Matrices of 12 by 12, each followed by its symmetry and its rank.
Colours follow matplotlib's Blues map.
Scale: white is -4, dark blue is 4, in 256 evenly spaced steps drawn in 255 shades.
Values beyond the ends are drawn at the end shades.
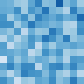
antisymmetric, full rank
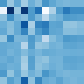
neither, rank two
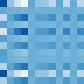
neither, rank one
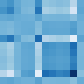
symmetric, rank one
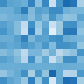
neither, rank two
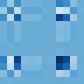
symmetric, rank one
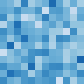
antisymmetric, full rank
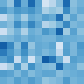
antisymmetric, rank two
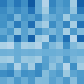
neither, rank two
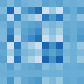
symmetric, rank one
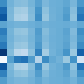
neither, rank one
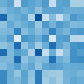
antisymmetric, rank two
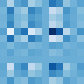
neither, rank one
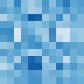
antisymmetric, rank two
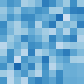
antisymmetric, full rank
